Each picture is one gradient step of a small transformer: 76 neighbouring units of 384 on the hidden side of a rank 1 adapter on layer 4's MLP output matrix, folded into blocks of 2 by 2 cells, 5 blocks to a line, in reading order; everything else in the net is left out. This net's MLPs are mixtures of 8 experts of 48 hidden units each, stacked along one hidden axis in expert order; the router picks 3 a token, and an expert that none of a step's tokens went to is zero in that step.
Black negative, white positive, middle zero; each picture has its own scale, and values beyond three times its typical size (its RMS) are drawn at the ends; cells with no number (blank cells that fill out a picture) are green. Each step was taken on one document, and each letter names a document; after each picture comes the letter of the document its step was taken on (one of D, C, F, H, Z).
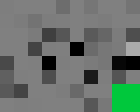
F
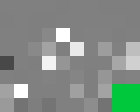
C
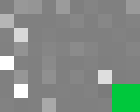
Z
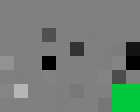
F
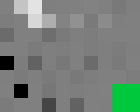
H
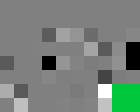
C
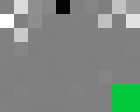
Z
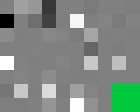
H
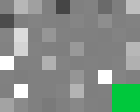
Z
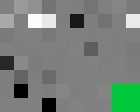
H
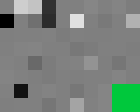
H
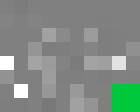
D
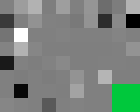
Z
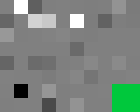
H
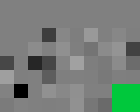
D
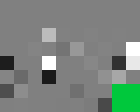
F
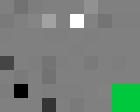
H
